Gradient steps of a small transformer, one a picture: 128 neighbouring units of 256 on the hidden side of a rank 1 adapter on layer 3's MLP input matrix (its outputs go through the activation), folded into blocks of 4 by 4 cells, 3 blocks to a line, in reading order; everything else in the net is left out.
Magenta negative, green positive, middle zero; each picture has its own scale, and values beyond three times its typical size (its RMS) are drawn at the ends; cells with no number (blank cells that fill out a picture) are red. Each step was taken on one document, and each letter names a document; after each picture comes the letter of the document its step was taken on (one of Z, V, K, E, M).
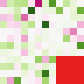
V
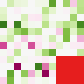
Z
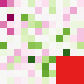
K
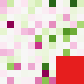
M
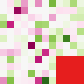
M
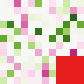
Z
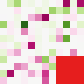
Z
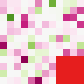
K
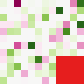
Z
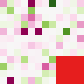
V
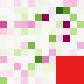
Z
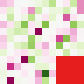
K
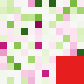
M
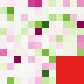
V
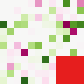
Z
